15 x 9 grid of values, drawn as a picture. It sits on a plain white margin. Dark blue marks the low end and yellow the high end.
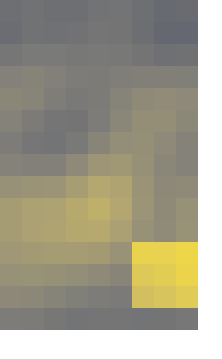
Values change most from cell to cell in the bottom right. The top middle is the calmest part. An odd patch, higher than its surroundings, sits in the bottom right. The ninth with the highest average is the bottom right.
